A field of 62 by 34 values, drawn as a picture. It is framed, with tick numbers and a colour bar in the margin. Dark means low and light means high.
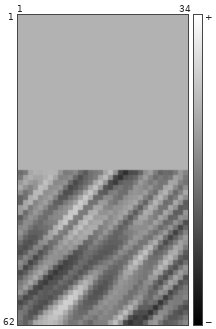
The table splits into 2 rows of 1 panel. Panel 1,1: high, flat. Panel 2,1: middling, slanting up to the right, strong in contrast.
